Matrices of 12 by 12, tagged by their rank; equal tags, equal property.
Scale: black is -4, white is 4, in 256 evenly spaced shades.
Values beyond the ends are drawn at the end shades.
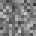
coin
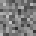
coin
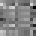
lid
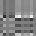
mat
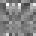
lid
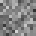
coin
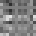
lid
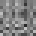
lid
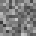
coin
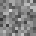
coin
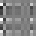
mat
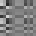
mat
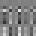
mat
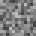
coin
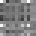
lid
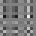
mat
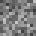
coin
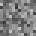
coin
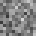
coin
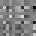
lid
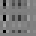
mat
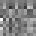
lid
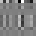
mat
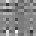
lid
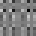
mat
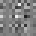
lid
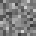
coin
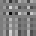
mat
